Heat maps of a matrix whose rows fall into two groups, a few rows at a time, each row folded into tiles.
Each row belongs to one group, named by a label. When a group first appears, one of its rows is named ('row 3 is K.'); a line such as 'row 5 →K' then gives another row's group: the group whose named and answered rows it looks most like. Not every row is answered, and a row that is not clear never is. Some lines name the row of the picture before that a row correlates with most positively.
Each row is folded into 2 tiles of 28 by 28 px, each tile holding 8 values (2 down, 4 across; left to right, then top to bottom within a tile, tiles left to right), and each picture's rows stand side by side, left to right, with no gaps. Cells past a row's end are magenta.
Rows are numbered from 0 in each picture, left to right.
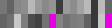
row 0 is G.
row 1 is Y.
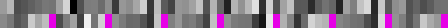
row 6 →Y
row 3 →Y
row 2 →Y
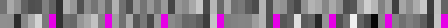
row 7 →Y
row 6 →G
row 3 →Y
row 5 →G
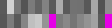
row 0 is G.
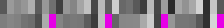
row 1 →Y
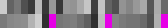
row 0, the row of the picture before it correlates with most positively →2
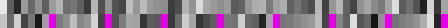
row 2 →G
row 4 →G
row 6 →G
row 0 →G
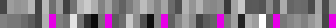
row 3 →G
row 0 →Y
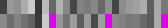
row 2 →Y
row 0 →Y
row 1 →G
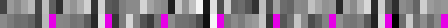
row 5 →G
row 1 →Y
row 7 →G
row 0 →Y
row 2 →G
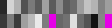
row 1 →G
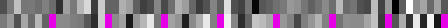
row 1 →Y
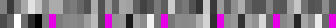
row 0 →G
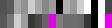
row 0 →G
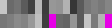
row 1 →G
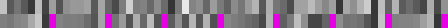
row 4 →Y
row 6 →Y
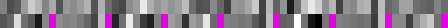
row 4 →Y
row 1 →Y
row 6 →Y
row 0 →G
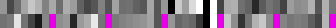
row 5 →Y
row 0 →G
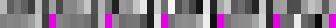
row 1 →Y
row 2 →Y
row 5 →G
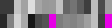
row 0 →G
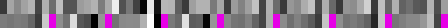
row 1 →G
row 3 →G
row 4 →Y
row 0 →Y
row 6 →Y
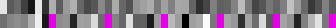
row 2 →G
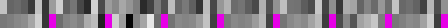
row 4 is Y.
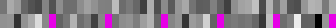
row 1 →G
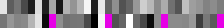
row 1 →Y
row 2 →G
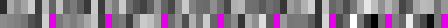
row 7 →G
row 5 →Y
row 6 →G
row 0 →Y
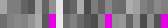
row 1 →G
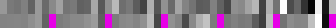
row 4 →Y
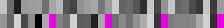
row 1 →G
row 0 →G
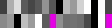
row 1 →Y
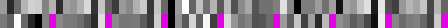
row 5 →G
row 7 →Y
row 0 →G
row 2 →Y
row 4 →G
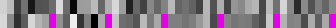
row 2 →G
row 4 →Y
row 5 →G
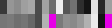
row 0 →Y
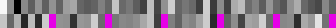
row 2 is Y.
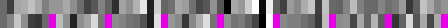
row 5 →Y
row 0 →G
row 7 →G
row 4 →Y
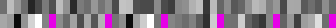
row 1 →G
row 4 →G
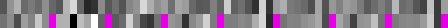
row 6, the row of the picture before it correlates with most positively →0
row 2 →G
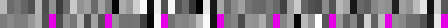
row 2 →Y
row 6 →G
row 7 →Y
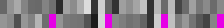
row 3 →G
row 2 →Y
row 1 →Y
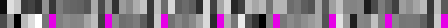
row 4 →G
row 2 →Y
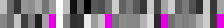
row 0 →G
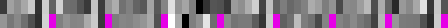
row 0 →Y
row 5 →G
